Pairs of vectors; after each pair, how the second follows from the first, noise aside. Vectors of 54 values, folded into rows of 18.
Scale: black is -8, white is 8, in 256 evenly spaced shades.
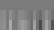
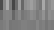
reversed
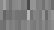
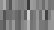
scaled up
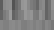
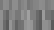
reversed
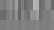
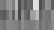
scaled up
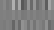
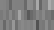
shuffled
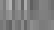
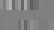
partly zeroed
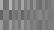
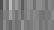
sign-scrambled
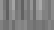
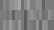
shuffled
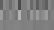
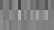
copied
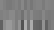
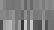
scaled up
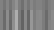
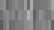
shuffled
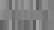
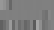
partly zeroed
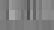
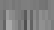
wrapped around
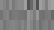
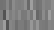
shuffled
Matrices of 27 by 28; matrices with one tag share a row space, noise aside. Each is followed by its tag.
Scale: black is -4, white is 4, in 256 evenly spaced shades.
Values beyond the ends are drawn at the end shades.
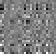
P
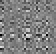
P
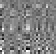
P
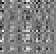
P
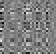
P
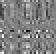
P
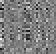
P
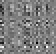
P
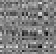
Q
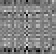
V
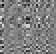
P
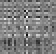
V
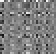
P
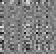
P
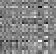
Q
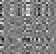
P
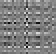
V
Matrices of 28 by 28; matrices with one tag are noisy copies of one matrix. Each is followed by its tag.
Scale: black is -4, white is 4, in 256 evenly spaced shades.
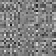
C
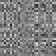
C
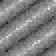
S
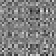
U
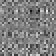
U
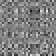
U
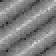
S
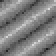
S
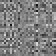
C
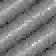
S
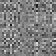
C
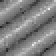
S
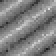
S
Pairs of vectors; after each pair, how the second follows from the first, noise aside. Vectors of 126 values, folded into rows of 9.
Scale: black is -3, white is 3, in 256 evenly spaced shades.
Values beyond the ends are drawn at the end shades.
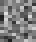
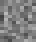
shrunk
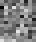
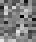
copied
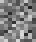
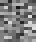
shuffled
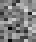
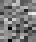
sign-scrambled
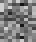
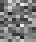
sign-scrambled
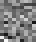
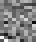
copied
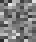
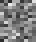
copied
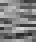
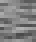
shrunk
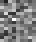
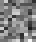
shuffled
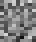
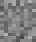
shrunk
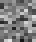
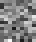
copied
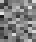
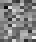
shuffled
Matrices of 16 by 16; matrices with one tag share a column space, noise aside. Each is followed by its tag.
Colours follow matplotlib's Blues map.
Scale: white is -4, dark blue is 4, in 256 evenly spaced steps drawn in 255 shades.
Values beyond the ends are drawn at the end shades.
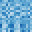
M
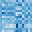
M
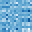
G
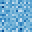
G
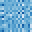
M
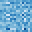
G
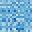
G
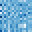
M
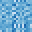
M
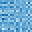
G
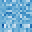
M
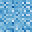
G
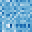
M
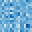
M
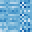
G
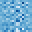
G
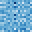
G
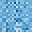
G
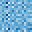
G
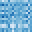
M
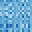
M
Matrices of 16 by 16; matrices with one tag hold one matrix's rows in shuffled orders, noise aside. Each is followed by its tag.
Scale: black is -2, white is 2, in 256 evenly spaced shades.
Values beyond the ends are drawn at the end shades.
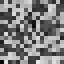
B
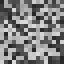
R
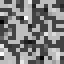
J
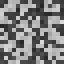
J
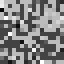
B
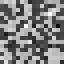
J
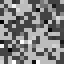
R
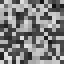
R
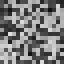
B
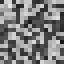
J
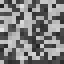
J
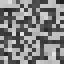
B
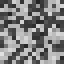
J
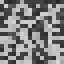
J
